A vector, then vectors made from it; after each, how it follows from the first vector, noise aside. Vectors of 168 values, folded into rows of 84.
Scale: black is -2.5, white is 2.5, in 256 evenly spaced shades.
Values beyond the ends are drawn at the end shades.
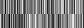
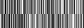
copied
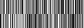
negated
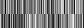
copied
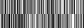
copied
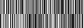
negated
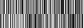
negated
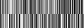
reversed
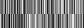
copied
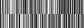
reversed
